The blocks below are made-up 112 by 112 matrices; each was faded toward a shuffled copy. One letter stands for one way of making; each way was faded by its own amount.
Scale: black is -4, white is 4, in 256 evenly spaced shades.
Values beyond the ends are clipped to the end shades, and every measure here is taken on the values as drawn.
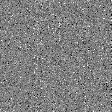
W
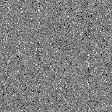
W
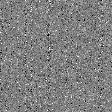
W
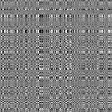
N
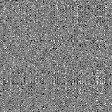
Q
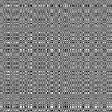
N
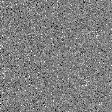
W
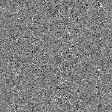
W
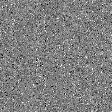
W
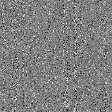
W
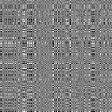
N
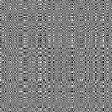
N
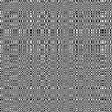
N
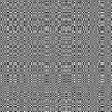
N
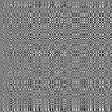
N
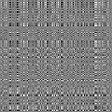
N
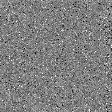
W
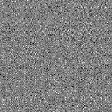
Q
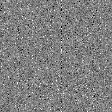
W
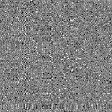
Q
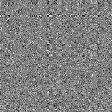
Q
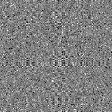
Q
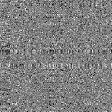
Q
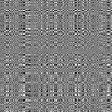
N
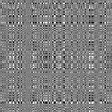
N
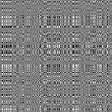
N
